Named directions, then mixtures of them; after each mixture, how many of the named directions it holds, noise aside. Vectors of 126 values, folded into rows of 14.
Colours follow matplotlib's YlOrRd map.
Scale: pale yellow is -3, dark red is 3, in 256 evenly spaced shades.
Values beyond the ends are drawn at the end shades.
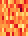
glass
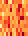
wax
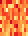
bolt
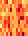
one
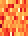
three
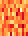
two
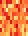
one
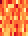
one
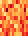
one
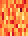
two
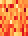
one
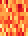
three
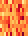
one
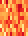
three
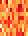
three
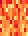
one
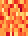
two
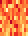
one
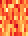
one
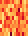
three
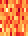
two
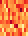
two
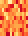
two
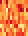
three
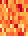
three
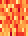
two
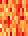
two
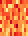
one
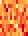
two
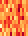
two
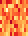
one
